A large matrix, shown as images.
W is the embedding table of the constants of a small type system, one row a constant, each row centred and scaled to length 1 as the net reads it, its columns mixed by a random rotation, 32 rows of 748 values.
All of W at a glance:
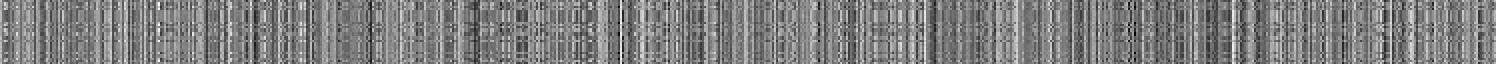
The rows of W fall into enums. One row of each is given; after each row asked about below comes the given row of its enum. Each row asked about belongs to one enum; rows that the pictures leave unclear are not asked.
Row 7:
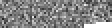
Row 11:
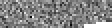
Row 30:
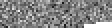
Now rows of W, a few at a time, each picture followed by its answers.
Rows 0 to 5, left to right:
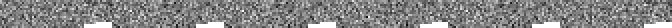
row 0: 7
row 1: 30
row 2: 30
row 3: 11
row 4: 30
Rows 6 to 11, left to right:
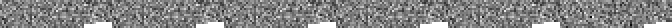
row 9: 7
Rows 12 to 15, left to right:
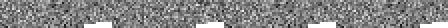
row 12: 30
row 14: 30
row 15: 30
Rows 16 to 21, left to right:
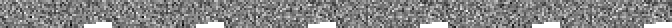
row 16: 11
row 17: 11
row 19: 7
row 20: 30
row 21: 7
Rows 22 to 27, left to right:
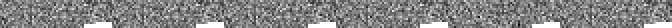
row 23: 7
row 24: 7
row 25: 7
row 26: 11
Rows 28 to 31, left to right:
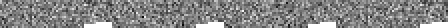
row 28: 7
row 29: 11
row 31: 7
